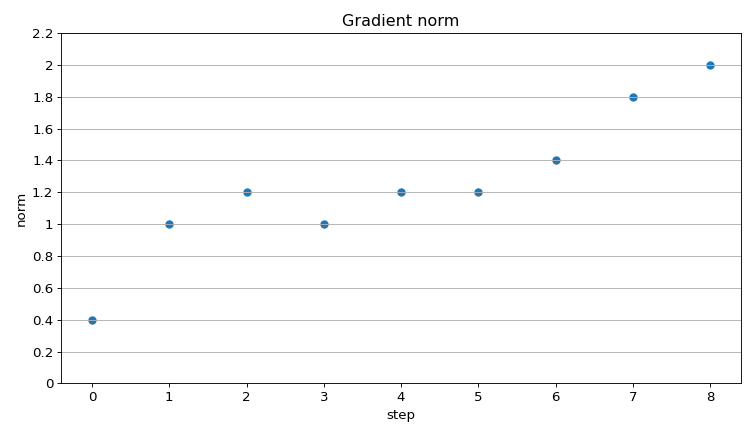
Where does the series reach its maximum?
8
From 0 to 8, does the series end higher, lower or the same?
higher
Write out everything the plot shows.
Title: Gradient norm
x-axis: step, ticks 0 1 2 3 4 5 6 7 8
y-axis: norm, ticks 0 0.2 0.4 0.6 0.8 1 1.2 1.4 1.6 1.8 2 2.2
Values:
0.4 1 1.2 1 1.2 1.2 1.4 1.8 2
